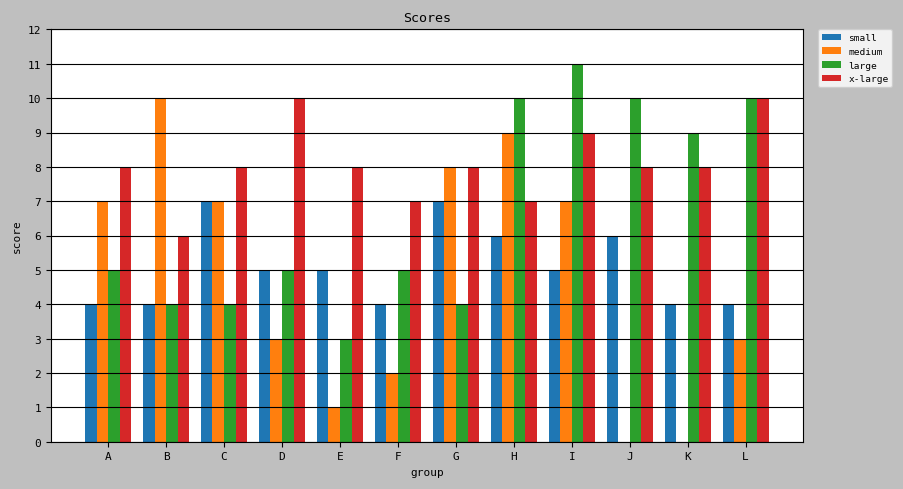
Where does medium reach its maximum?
B
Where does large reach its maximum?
I
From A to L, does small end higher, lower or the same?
the same
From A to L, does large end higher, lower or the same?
higher
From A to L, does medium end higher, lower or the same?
lower
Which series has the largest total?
x-large
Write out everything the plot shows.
Title: Scores
x-axis: group, ticks A B C D E F G H I J K L
y-axis: score, ticks 0 1 2 3 4 5 6 7 8 9 10 11 12
Legend: small, medium, large, x-large
Values:
small: 4 4 7 5 5 4 7 6 5 6 4 4
medium: 7 10 7 3 1 2 8 9 7 0 0 3
large: 5 4 4 5 3 5 4 10 11 10 9 10
x-large: 8 6 8 10 8 7 8 7 9 8 8 10
